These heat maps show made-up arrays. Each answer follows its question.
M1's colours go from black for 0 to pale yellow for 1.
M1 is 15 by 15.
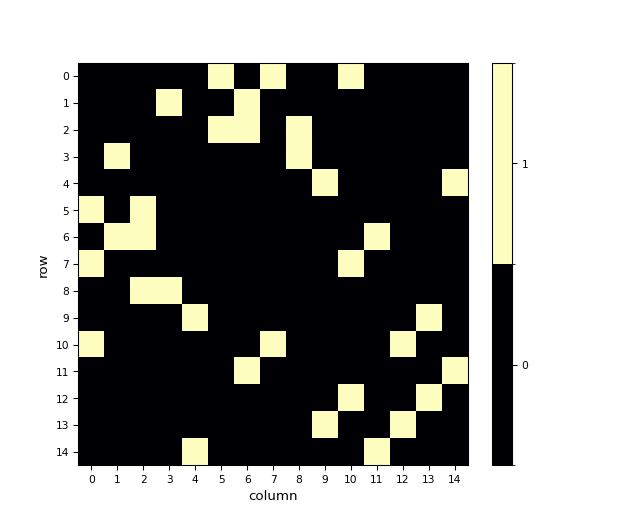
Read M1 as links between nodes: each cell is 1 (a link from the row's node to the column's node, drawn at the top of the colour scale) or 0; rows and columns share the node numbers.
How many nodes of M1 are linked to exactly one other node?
0
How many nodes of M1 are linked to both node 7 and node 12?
1
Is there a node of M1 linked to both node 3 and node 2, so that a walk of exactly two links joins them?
yes
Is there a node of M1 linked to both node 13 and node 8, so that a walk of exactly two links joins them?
no
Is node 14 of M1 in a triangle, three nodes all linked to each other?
no
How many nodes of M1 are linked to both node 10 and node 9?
0
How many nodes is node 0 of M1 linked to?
3
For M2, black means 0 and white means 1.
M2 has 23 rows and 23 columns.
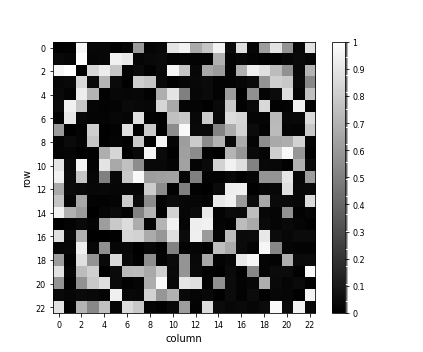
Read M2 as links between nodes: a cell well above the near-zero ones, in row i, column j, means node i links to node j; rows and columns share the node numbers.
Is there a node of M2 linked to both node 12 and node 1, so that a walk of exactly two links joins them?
no
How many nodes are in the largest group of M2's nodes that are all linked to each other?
5
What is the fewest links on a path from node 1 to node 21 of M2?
2
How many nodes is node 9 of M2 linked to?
10
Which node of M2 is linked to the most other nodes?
node 2
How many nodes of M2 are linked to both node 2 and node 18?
8
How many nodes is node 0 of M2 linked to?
12
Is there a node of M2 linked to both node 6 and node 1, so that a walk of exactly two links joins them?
no
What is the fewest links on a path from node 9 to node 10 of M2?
2
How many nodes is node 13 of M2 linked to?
9
